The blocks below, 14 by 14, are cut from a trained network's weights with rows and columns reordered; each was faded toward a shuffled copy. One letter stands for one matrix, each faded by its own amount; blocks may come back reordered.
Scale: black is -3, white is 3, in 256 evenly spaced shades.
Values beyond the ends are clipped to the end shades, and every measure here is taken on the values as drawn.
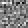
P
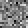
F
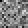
P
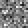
F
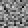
P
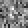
P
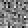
P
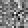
F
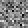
F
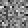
P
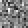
F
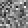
P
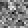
P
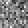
F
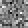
P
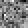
P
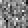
F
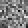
P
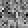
P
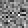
P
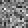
P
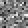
P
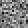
P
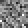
F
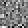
P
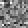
P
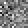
P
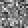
F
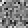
P
